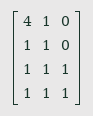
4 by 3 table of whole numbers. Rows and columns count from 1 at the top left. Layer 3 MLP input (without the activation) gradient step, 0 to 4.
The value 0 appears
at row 1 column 3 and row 2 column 3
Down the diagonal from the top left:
4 1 1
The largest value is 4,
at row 1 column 1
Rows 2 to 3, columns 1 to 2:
1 1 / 1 1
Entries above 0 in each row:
2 2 3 3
